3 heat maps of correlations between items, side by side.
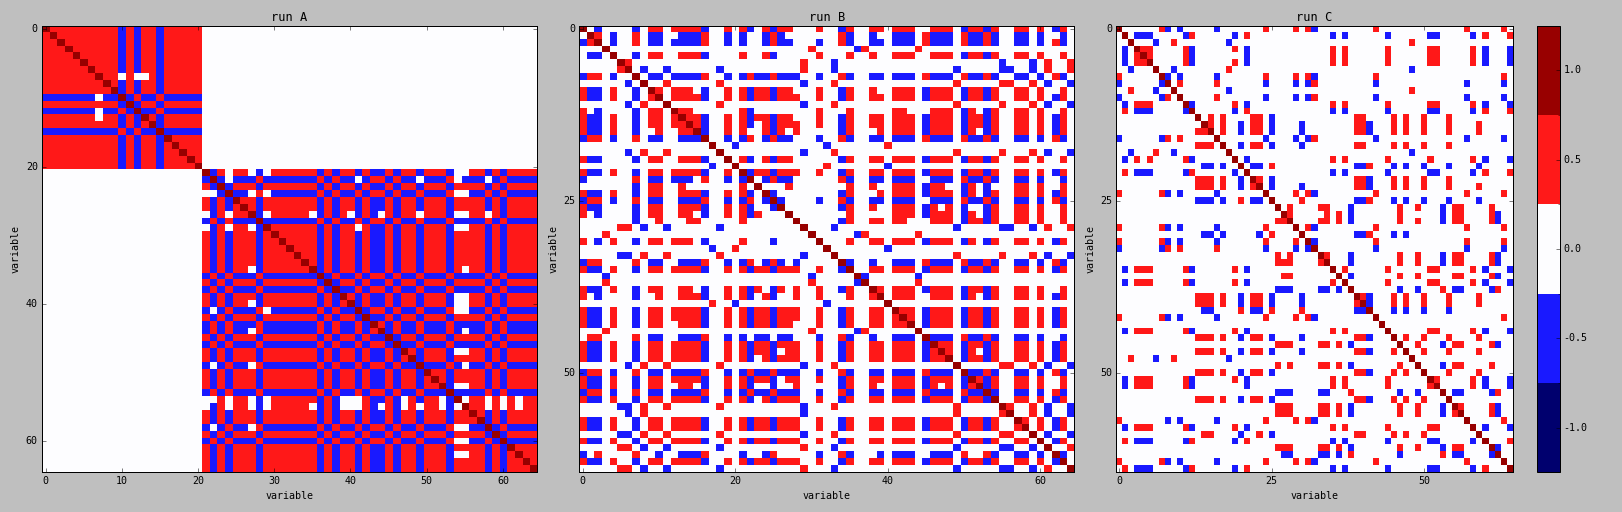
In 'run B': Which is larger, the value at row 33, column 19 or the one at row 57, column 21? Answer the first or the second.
the second
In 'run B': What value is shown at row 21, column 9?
0.5
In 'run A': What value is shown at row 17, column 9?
0.5
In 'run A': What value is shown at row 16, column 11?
0.5
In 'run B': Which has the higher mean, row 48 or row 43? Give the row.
48
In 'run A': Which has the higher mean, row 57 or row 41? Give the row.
57
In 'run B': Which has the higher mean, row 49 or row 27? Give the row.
27
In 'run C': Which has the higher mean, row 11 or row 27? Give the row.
11
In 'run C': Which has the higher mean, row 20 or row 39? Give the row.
39
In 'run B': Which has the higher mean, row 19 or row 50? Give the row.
19
